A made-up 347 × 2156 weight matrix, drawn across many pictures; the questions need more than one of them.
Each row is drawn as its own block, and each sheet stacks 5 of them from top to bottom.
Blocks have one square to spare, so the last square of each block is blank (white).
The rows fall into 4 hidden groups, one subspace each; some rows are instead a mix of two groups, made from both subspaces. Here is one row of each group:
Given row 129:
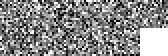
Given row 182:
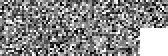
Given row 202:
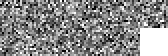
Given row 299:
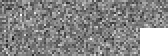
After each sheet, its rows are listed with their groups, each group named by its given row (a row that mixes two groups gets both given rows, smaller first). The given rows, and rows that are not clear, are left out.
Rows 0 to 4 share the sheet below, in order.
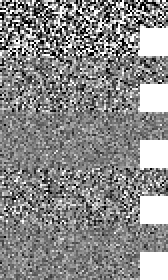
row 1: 182
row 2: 129 and 182
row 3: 202
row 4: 129
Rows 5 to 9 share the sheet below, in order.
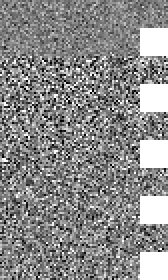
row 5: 129
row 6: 129
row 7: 129
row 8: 299
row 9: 182
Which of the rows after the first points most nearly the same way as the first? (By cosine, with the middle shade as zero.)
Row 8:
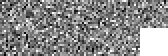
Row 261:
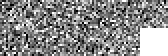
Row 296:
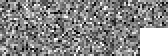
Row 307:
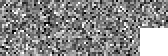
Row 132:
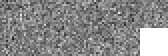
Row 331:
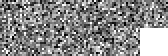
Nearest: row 261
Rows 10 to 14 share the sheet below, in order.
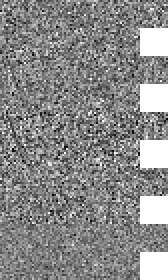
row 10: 129 and 182
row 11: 299
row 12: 129 and 299
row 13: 129 and 182
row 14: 182 and 202
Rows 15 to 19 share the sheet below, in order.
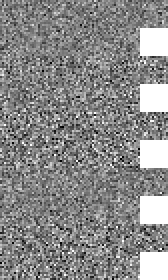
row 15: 129 and 299
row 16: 129 and 202
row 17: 129
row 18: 182 and 299
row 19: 182
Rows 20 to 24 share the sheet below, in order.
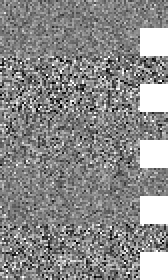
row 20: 129
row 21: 182
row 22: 129
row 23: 129
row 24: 202
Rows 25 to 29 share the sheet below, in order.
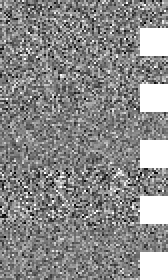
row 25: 129
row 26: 182 and 202
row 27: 299
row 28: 129
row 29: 129
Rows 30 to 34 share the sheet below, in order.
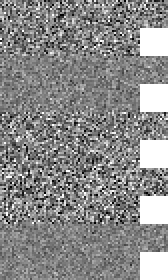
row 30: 129 and 182
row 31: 182
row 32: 299
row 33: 299
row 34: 202
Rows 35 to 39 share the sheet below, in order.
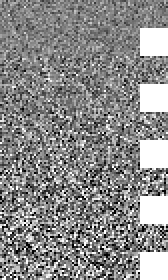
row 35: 299
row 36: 202
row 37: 182
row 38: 202
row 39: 182 and 299
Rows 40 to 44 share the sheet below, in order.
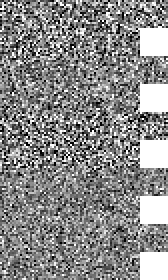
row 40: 182
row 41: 299
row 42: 129
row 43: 202 and 299
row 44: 129
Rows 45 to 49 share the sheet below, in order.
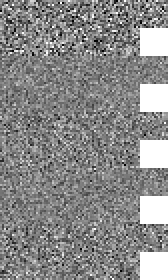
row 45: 182
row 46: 299
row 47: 129
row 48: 129 and 299
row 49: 129
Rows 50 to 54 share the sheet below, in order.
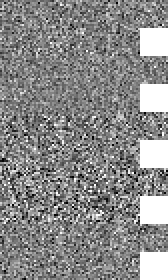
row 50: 182
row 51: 202
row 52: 129
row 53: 299
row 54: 129
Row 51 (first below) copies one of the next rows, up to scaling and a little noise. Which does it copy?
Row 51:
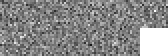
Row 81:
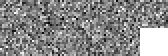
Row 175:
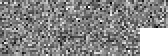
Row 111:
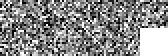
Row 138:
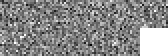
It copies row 138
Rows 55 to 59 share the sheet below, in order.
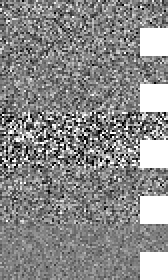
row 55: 129 and 182
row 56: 202 and 299
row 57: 299
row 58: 202 and 299
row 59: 182
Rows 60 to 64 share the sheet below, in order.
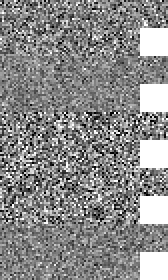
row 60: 129 and 202
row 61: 129 and 202
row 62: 129 and 202
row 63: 182 and 299
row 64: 182 and 299
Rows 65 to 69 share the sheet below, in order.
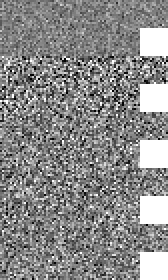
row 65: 182
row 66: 202 and 299
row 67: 129 and 182
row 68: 299
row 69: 129 and 182
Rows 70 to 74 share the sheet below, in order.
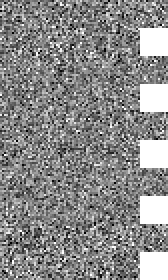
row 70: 182
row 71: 129
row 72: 202
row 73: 299
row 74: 129 and 299
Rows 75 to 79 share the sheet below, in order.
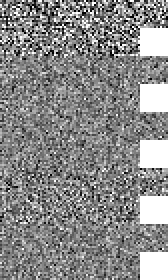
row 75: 129 and 202
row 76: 202
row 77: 182
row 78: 129
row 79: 182
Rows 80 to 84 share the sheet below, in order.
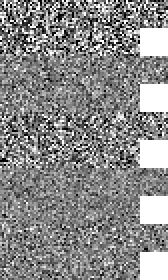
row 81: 202
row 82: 129
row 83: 129 and 299
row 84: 202 and 299
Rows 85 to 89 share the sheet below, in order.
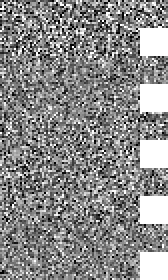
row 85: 182
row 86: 129 and 299
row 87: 129
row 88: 299
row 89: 129
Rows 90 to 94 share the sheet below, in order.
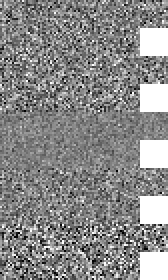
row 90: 129
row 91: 129 and 202
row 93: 182
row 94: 202
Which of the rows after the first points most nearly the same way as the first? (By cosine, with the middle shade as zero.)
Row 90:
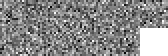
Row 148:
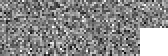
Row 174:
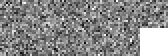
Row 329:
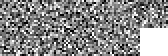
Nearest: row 148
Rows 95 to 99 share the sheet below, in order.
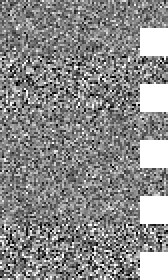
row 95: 299
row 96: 299
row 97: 129
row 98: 202
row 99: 129
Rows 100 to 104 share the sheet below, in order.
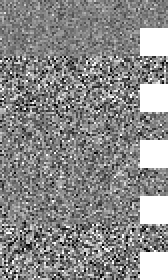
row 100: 129
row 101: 202
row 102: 182
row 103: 129
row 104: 182 and 299
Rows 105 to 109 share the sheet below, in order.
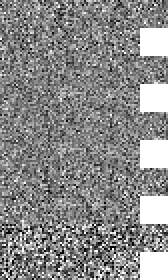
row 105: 129
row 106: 202
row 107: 202
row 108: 202
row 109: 299
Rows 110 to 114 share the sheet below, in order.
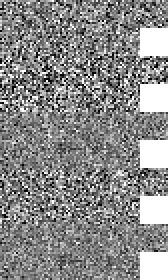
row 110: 182
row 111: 202
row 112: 202
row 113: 129
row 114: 202
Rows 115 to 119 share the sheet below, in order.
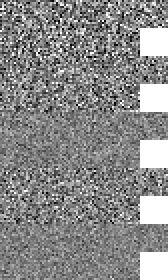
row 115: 182
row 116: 129
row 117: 182 and 202
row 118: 129
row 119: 129
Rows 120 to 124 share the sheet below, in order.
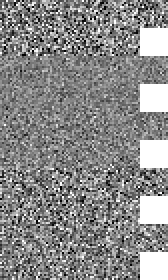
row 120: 129 and 299
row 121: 202 and 299
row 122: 129
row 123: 182
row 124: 182
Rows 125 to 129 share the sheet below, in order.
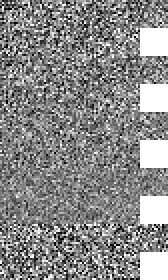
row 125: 129 and 299
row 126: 299
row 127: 182
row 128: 299
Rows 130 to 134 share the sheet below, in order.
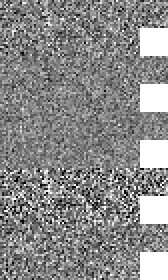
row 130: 202
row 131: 202
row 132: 299
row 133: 202
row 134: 299
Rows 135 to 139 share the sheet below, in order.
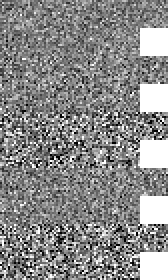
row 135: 299
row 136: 129 and 202
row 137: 182
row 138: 202
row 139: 129
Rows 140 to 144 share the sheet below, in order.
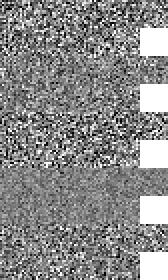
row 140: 299
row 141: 129
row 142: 182 and 299
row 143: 129 and 182
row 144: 182
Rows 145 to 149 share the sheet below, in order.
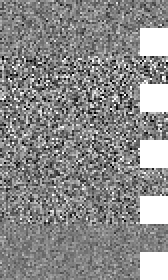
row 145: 182
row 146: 129 and 202
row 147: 129
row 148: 129 and 182
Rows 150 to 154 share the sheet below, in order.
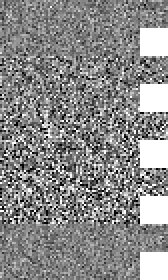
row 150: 129
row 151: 182
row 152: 202
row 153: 182
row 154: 129 and 202
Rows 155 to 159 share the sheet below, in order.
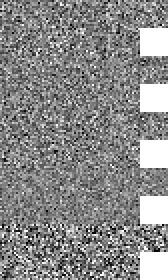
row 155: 182
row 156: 129
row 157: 129
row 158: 182
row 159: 202
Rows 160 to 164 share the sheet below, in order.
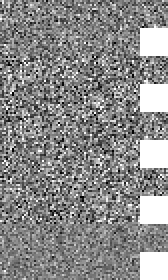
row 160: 202
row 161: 182 and 299
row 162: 299
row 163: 182 and 299
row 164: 129
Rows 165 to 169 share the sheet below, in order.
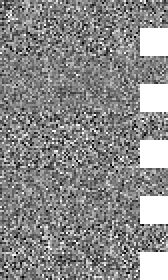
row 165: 129 and 299
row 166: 202
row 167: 129
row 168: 182
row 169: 202
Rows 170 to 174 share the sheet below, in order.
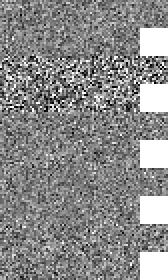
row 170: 299
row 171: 182
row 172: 182
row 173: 129
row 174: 202
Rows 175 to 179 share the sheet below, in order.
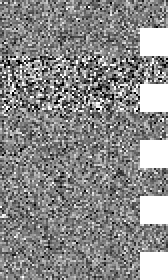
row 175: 202
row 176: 299
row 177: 182 and 202
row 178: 129
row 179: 202
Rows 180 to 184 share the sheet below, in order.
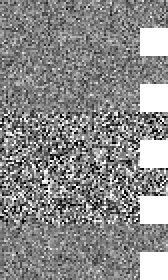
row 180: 202
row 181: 299
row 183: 202
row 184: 202 and 299
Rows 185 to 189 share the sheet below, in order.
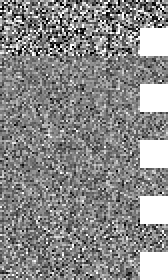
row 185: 182
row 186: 182
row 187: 202
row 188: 182
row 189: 129 and 182
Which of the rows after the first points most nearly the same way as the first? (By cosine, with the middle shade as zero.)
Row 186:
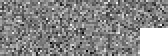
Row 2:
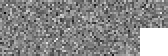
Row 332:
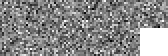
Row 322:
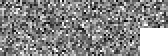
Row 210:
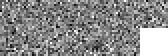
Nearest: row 2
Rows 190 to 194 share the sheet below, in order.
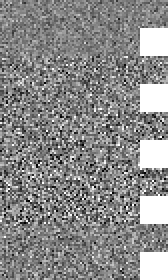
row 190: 202
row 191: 202 and 299
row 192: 182
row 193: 129
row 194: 129 and 299
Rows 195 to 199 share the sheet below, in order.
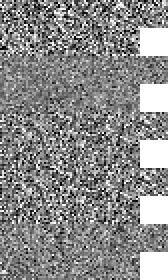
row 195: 129
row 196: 182
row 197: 182
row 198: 182
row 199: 129
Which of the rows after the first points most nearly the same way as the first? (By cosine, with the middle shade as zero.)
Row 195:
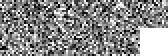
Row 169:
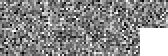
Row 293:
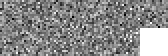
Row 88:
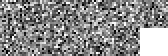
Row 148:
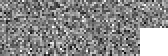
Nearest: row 148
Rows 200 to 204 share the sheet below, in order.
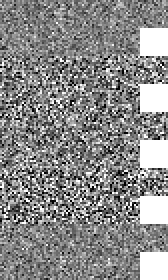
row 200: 129
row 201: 182
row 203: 129
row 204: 182 and 202
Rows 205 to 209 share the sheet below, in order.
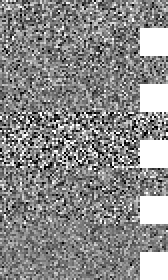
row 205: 299
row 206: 202
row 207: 129
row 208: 129 and 299
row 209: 129 and 202
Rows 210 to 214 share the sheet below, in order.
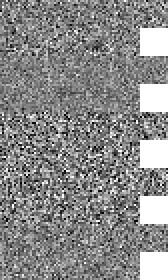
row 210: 182 and 299
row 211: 202
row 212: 129 and 202
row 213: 202 and 299
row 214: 182 and 202
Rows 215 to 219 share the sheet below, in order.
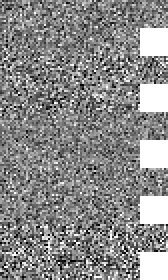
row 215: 299
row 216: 182 and 299
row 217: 202 and 299
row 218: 129
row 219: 202
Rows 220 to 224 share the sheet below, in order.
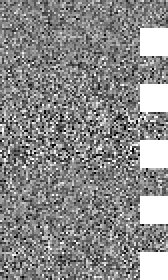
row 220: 202
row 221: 129 and 299
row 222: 129
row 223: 129
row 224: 202
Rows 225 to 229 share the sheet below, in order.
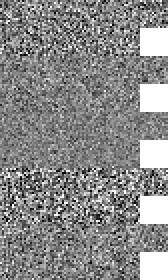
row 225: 129
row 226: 202
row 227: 129 and 182
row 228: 299
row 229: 129 and 299
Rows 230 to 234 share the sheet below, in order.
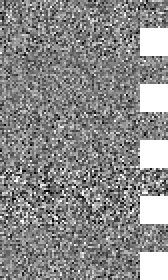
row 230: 129
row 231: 129
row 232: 129
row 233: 202
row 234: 182 and 299
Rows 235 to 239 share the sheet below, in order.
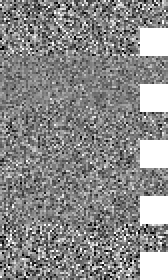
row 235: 129
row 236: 182
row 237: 129
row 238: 299
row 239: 129
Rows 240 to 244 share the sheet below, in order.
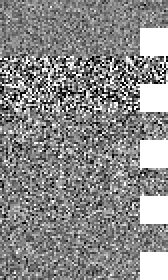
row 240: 129
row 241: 202
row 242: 202 and 299
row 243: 129
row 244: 299
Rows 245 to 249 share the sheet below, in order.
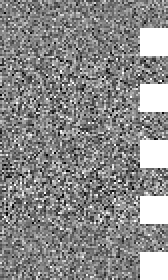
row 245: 129
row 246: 182
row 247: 182 and 202
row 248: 299
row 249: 182
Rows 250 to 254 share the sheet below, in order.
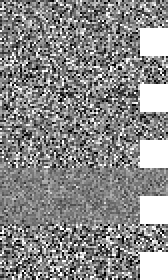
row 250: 182
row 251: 202 and 299
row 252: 129 and 182
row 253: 202
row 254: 182
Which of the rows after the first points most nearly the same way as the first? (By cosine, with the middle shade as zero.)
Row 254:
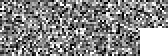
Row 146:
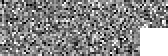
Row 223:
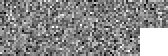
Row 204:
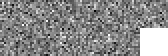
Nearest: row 204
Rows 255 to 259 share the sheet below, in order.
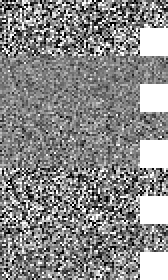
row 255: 299
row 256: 299
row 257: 182
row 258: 129 and 299
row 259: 299
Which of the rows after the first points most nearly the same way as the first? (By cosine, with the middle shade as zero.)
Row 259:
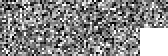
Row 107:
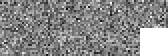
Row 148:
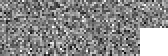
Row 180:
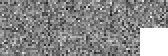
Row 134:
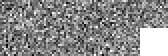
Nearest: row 134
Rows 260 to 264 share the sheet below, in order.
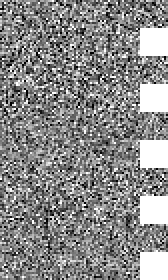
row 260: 182
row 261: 299
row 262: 182 and 299
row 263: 182
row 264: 202
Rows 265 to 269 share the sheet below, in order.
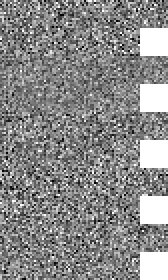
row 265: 129
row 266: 299
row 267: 299
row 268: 202 and 299
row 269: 129
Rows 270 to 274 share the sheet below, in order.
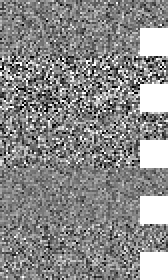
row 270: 182
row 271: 182 and 202
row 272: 129 and 299
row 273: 182
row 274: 202
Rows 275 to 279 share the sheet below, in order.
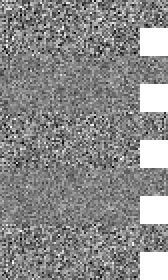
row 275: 299
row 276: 129 and 202
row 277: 129 and 202
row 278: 202
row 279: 299
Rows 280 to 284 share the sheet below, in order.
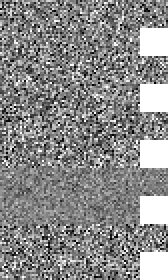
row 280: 182 and 202
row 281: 182 and 299
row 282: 299
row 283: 182 and 299
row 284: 202
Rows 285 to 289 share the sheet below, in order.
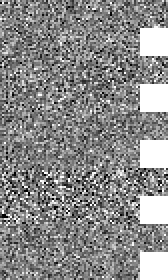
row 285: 202
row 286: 182 and 299
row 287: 299
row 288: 129
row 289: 129 and 299
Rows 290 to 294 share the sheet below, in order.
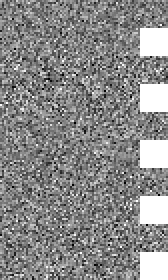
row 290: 182 and 299
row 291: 202
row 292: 182 and 299
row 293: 129 and 182
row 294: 182
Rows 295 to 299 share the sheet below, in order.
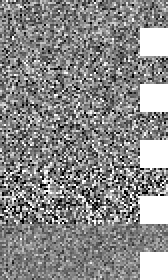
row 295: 299
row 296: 129 and 299
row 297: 129
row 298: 202
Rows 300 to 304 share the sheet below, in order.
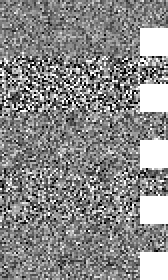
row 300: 202
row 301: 129
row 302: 202
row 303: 129
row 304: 202
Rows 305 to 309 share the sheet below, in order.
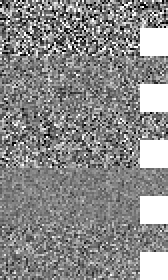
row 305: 129 and 202
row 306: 202
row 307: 129 and 202
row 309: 299
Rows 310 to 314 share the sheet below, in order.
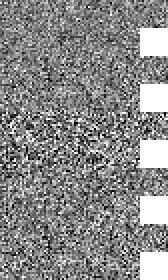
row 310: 202
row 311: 202
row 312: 299
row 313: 299
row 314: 202
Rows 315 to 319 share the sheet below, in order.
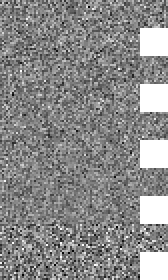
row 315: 202
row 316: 299
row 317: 202
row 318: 129 and 299
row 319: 182
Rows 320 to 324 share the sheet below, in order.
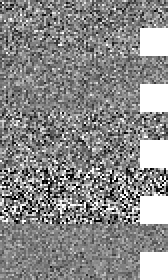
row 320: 202 and 299
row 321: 299
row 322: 202
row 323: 202
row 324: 182
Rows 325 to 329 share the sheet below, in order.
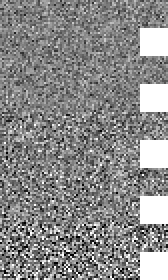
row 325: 202 and 299
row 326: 299
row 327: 299
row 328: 129
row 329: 129
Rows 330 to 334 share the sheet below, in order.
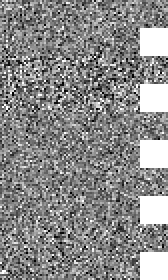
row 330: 299
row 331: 299
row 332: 129 and 202
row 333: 182
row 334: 129
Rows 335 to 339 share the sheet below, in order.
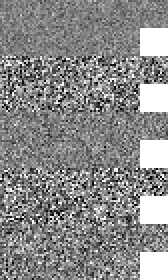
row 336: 299
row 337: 202
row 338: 182
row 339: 299
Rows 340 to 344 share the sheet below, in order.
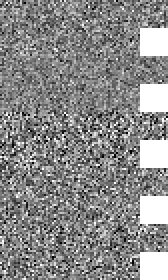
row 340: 202
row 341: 182
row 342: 202 and 299
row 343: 299
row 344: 129
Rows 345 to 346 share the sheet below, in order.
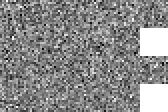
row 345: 299
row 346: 182 and 202
